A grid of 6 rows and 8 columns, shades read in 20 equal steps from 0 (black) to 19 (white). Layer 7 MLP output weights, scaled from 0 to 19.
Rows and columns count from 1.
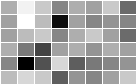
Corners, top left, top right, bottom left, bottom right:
13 8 14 15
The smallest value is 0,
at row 5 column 2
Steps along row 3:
up up down up up down down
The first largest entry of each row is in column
2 2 3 1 4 2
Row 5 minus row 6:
-4 -16 -9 9 -4 -1 -2 -4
